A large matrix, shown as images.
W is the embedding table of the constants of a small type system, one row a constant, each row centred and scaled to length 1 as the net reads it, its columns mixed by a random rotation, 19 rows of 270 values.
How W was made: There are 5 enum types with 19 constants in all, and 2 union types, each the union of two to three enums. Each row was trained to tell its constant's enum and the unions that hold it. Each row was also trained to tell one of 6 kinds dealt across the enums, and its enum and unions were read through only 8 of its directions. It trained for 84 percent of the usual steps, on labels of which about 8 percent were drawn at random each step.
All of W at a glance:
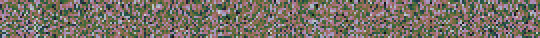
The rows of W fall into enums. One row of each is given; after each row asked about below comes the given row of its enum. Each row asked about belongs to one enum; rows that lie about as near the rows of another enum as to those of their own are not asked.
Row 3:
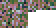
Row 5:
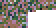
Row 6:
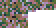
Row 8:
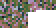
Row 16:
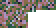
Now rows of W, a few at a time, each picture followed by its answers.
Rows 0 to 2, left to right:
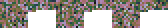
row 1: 6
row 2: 3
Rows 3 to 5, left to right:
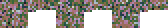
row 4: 8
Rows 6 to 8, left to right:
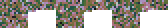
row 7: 6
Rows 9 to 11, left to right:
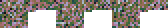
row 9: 3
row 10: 16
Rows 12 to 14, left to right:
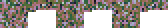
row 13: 6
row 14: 16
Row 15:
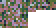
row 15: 3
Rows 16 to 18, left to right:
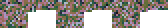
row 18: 3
